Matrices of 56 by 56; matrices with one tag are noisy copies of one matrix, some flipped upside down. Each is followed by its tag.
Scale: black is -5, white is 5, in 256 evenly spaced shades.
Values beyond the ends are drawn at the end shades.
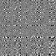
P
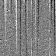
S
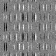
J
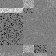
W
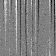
S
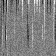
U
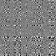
P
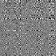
P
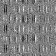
J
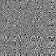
P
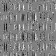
J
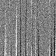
S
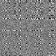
P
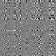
P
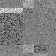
W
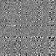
P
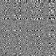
P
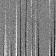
S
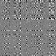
P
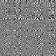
P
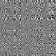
P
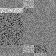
W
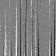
S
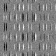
J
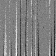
S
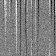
S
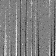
S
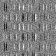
J
